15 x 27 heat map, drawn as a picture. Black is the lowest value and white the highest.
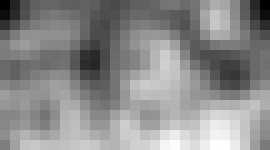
The histogram is bell-shaped. The field is mottled with small blotches. No lone cell stands out from its neighbours. There is an overall slope up to the bottom. The bottom right is the ninth with the highest average.
